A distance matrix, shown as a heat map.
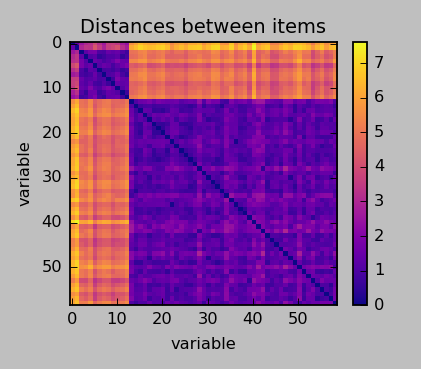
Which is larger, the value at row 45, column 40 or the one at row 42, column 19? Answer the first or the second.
the first
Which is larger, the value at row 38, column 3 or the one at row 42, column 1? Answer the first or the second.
the second
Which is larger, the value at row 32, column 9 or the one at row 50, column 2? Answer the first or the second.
the second
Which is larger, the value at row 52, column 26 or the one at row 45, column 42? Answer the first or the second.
the second
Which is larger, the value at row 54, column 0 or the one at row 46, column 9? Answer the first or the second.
the first
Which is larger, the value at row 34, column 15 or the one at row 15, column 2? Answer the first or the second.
the second
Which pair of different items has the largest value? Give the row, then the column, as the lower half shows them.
40, 1
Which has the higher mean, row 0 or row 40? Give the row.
0
